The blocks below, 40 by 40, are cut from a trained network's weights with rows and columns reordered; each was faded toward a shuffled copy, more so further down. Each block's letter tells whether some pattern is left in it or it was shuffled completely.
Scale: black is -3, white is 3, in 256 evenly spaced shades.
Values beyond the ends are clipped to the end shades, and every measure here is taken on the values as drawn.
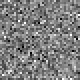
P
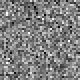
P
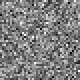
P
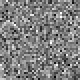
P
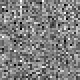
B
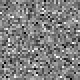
P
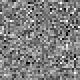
B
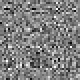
B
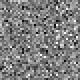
B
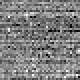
B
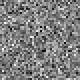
P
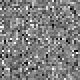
B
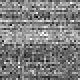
B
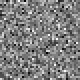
P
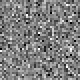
B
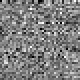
B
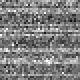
B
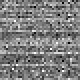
B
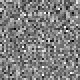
B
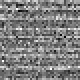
B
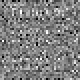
B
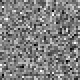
P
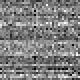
B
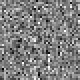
B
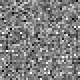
P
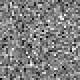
P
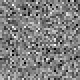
B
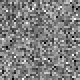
P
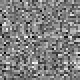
B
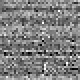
B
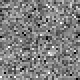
P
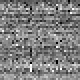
B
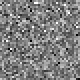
P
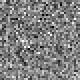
P
